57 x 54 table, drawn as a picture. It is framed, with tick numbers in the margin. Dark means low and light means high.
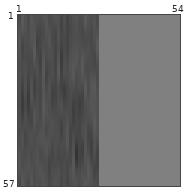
The table splits into one row of 2 panels. Panel 1,1: low, streaked downward, faint in contrast. Panel 1,2: middling, flat.
